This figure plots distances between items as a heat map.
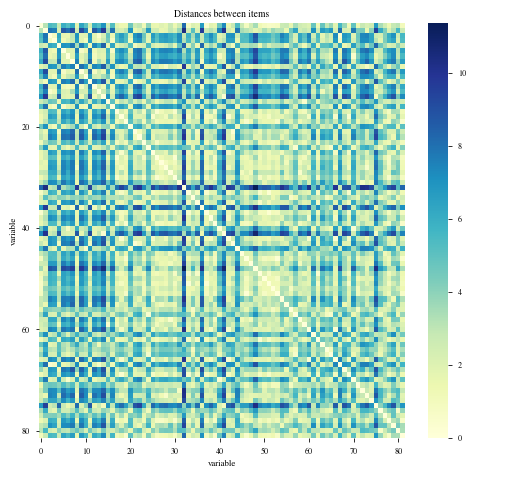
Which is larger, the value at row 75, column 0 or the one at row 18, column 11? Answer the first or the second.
the first
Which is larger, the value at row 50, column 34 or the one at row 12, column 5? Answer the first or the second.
the first
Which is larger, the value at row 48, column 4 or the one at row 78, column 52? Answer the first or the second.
the first
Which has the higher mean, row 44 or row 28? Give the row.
44
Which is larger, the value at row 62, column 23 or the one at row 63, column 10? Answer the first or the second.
the second
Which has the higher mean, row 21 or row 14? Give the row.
14
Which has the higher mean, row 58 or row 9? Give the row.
9
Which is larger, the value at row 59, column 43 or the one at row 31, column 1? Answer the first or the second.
the second
